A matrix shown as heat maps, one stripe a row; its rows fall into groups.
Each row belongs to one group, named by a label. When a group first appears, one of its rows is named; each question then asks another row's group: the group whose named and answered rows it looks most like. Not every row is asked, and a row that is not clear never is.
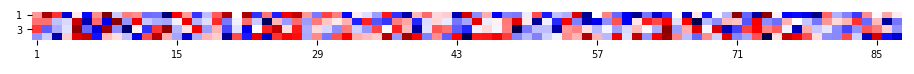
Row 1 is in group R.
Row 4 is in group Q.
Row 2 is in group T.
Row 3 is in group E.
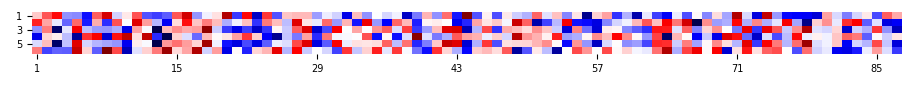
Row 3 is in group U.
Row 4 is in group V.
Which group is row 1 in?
R
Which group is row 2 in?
T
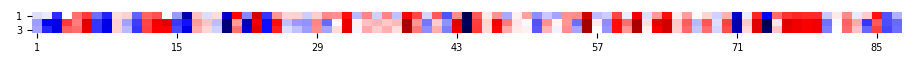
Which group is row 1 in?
Q
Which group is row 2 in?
Q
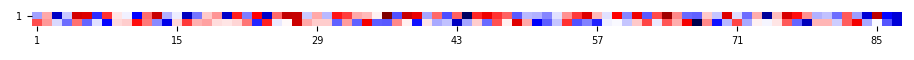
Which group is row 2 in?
T
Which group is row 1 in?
Q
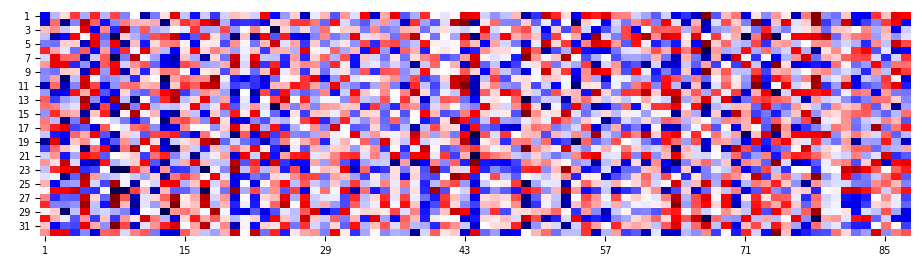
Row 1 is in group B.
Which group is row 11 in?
U
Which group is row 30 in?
T
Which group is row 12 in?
Q
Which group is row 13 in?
E
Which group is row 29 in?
U
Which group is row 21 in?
Q
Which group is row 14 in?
T
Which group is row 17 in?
R
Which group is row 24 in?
U
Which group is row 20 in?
V
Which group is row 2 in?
U
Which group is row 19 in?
U
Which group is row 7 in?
V
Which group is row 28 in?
E
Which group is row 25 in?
E
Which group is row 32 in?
R
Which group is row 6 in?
T
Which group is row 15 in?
V
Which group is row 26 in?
V
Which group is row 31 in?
E
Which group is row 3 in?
T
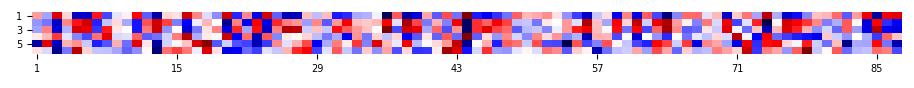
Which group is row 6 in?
U
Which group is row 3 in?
Q
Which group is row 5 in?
U
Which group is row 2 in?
Q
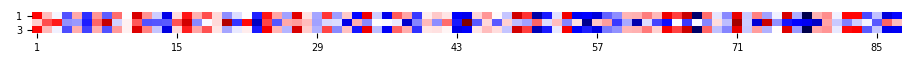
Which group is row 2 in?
R
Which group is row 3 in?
T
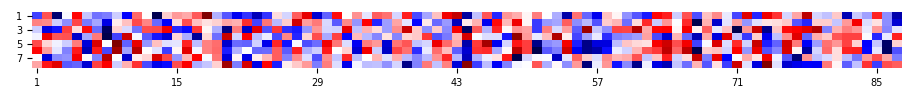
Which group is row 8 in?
R
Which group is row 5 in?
T
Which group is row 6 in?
T
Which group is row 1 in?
U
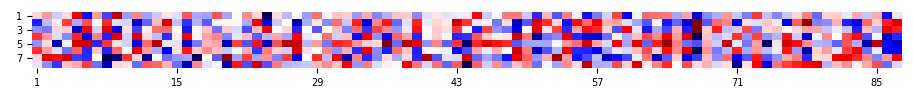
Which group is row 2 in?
B
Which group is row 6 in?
T
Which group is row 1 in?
T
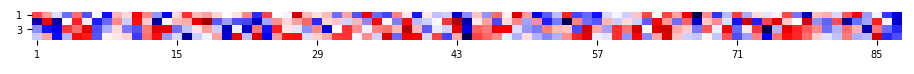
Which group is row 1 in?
T
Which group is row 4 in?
Q
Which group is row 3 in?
Q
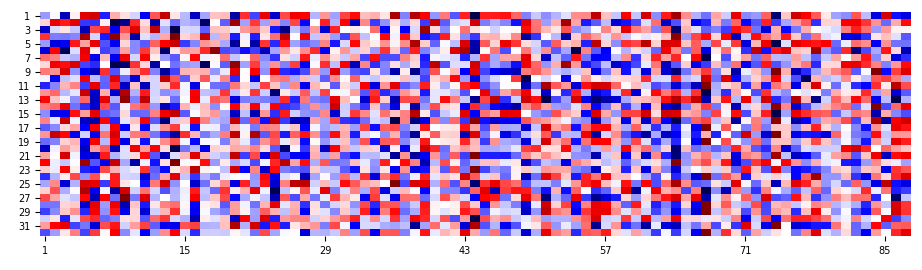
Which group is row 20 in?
V
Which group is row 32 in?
B
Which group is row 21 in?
R
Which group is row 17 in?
B
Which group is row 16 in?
R
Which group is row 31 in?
R
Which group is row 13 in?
T
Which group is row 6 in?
U
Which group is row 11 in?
B
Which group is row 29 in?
B
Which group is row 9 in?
R
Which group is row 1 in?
Q
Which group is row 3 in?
V
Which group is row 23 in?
R
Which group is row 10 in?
E
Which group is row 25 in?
Q
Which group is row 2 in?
V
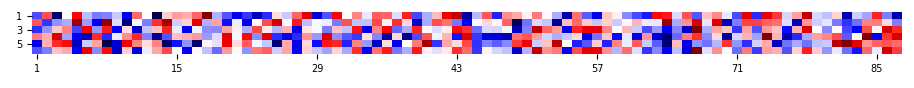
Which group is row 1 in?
U
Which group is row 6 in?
B
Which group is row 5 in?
V
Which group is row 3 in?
B
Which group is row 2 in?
E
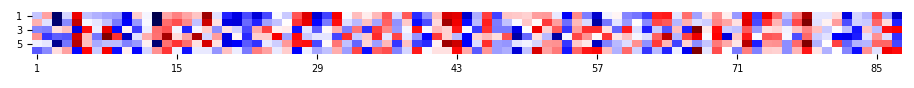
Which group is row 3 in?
B
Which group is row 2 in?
U
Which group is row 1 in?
U
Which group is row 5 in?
U
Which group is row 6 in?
B
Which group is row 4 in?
E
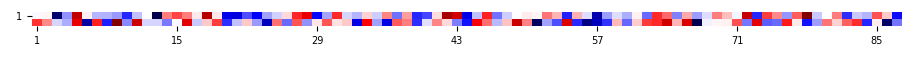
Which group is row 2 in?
T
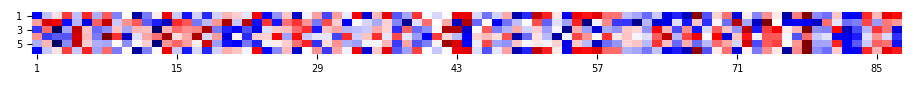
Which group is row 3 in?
U
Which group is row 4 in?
E
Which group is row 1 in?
B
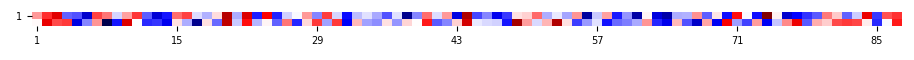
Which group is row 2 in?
V
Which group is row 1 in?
R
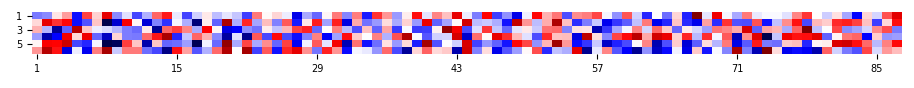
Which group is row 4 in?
Q
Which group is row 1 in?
B
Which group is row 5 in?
V
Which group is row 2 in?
V
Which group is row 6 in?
R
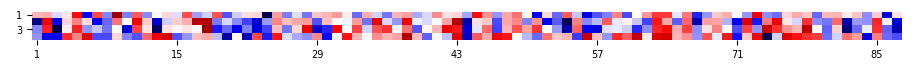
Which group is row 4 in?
Q
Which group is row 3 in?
U
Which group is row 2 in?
U
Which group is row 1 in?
T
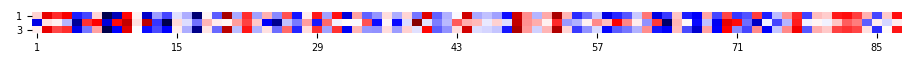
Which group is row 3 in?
V
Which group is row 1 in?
V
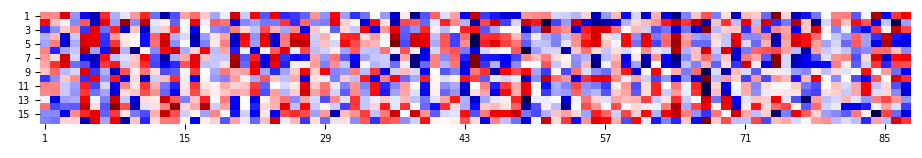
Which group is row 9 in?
T
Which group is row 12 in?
T
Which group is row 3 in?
B
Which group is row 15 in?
Q
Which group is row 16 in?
B
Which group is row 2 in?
T
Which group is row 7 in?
R
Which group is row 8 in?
R
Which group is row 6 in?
E
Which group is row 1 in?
R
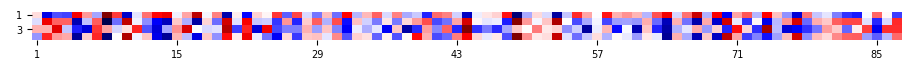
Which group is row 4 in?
V
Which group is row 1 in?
E
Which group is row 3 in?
R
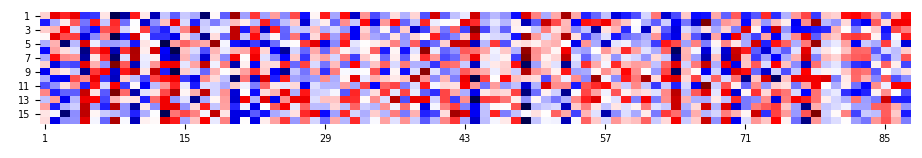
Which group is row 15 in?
U
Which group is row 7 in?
V
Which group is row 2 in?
B
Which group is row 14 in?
E
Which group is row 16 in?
E
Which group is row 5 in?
U
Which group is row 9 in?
V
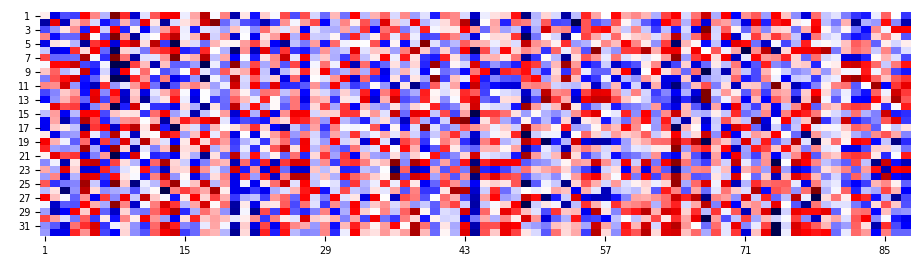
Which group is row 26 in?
U
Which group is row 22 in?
Q
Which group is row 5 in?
V
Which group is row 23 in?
R
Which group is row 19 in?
T
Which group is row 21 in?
V
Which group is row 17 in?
V
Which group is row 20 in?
E
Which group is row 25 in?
E
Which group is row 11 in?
R
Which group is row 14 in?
V
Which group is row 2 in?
U
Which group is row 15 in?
Q
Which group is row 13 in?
B
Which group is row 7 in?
E
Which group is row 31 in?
Q
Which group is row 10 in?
V
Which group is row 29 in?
Q
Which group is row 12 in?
B
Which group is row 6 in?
Q
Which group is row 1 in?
E
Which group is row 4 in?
E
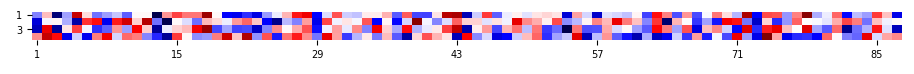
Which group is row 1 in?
U
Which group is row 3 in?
U
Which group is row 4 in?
R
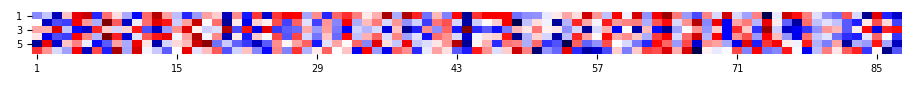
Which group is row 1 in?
Q
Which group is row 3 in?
R
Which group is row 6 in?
T
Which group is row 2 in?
E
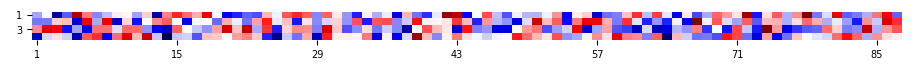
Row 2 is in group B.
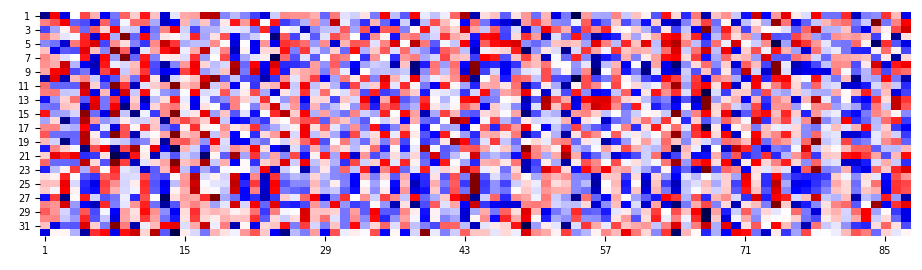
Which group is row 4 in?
T
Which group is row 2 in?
R
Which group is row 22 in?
E
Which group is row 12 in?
T
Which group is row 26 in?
R
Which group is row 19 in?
U
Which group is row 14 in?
B
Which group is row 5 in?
Q
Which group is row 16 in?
U
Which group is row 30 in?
T
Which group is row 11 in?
E
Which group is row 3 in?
B
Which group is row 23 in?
B
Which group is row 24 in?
R
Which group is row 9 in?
R
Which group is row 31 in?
E
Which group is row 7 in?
T
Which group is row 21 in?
V
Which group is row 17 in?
T
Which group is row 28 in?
R
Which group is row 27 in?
U
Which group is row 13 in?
B
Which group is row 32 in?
V
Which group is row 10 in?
U
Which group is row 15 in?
E
